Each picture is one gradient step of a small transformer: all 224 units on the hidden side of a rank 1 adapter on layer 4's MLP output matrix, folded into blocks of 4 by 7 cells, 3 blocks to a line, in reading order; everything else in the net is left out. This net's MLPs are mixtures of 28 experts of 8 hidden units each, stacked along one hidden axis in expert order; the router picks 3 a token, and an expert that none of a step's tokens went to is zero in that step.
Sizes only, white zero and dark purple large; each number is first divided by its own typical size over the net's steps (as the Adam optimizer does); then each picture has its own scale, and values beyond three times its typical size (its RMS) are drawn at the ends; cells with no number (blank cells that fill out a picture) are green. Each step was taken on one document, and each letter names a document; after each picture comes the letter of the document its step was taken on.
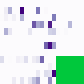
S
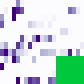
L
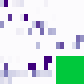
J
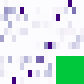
S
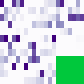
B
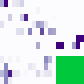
J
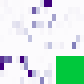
S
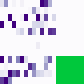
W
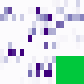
B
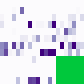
L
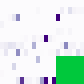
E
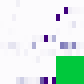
E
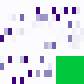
S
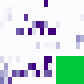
W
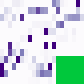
B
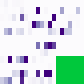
S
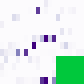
E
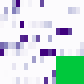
L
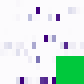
E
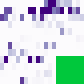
B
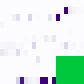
E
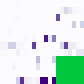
E
